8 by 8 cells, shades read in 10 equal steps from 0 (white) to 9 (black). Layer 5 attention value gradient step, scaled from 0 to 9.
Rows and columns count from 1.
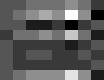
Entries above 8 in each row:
0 1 1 0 0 0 0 0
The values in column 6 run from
0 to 9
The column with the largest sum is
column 8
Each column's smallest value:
6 5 4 3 4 0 4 6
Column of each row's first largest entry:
8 8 6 8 6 2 2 8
